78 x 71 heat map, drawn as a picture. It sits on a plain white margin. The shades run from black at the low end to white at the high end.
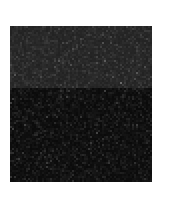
Stripes: none. Seam: horizontal, 40% of the way down, the top part higher. Average level on the scale: 10%.
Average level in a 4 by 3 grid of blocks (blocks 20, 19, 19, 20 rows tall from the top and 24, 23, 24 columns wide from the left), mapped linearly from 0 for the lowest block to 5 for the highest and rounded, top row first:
555
333
000
000
